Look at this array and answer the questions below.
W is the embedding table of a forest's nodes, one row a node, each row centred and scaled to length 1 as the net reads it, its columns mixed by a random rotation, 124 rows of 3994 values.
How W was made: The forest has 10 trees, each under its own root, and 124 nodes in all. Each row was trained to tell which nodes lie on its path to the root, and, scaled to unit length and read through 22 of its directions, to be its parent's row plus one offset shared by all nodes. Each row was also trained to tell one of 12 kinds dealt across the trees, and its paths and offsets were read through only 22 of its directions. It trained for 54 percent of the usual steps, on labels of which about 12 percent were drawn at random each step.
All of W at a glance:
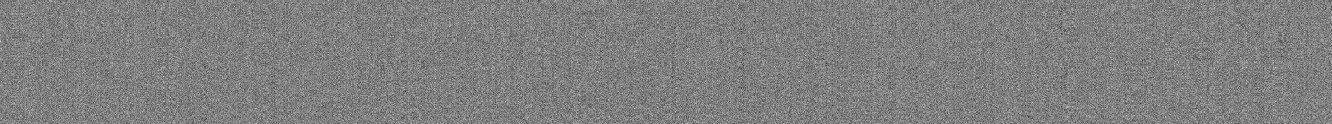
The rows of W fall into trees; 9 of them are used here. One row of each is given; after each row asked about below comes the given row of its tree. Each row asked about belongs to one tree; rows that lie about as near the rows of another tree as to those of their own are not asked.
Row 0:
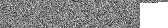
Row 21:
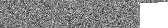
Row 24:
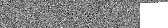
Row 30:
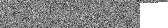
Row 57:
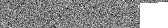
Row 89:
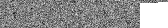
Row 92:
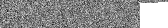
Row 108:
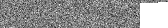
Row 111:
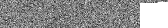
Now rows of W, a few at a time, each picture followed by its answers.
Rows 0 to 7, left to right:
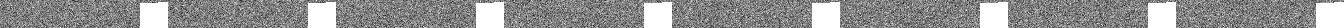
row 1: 57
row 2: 92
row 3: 57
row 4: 0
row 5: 89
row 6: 0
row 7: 30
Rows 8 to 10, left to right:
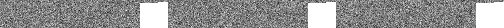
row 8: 89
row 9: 89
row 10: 30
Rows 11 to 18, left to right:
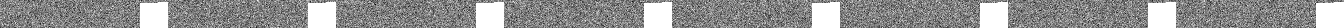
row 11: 89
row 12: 21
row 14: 111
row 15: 21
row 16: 111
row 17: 0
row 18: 24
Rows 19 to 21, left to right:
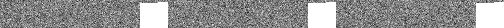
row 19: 57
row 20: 89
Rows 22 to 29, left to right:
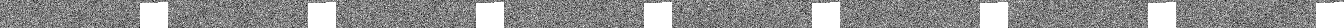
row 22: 89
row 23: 89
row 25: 111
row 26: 24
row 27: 57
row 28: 30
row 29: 21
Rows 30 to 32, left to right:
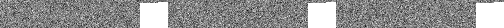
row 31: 89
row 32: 0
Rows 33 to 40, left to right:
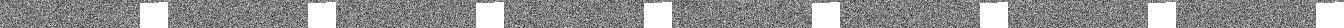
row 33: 24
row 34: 89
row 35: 0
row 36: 24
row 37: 21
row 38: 0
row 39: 92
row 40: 0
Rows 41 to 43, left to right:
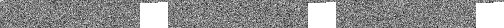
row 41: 30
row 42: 108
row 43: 57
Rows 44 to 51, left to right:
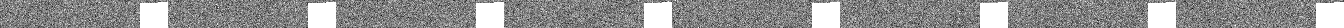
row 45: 24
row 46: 57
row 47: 21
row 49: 30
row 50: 30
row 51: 57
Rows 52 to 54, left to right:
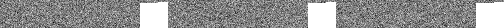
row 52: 111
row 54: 0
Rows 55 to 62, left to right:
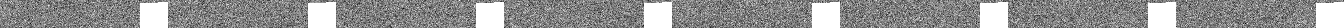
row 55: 30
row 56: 108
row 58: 30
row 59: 30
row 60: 0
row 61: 57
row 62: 57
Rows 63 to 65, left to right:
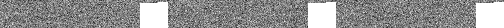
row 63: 57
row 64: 92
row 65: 57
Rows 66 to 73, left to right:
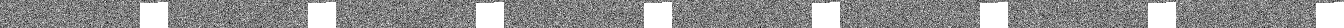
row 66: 0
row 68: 89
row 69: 89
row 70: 24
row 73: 24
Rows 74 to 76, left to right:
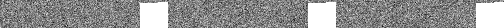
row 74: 92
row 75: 89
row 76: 24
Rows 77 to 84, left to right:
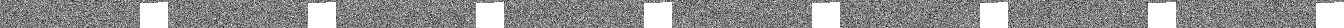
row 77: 24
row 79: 92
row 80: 0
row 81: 57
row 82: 24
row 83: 0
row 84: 89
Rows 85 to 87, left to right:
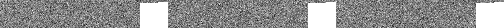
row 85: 30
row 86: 89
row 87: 30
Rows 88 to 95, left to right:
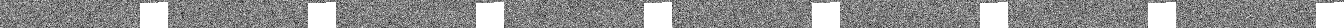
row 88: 24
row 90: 111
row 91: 0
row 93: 24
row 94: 92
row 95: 21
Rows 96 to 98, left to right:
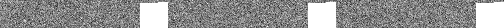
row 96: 30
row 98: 57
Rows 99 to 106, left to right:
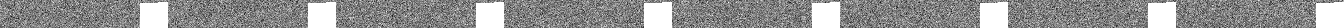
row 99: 21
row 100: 0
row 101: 0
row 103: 92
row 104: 24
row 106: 24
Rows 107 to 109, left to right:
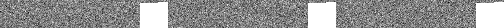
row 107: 21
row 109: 89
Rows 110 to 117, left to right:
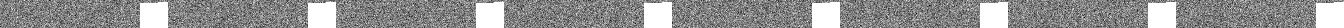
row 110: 0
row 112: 89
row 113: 57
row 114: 24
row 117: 57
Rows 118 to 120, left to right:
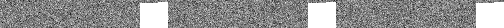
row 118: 57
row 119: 21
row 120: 92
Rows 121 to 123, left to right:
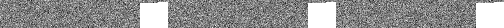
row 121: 24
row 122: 30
